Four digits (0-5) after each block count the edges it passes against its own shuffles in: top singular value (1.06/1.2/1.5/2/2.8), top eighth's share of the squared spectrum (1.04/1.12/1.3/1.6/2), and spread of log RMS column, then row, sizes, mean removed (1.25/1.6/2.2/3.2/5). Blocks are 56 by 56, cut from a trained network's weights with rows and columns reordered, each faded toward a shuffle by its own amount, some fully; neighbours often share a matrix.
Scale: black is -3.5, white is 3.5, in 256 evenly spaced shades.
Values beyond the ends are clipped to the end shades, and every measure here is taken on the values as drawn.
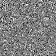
2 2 0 1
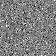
0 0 0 0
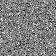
0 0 0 0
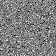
0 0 0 0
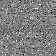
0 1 0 0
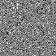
2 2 1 1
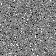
0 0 0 0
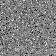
0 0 0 0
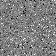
0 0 0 0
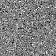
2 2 0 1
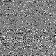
3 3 0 2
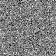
1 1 0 0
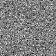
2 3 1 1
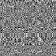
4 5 1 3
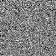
2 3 0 2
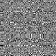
4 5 1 3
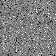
0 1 0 0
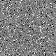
1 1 0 0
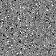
2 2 1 0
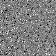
2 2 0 1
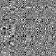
3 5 2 2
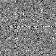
3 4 1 2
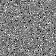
1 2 0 0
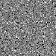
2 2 1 1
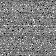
2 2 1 0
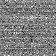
3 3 1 1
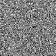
3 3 0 1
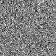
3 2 0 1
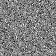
0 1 0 0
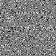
3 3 0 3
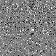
2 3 0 2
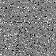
3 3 0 2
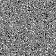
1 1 0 0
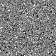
1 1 0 1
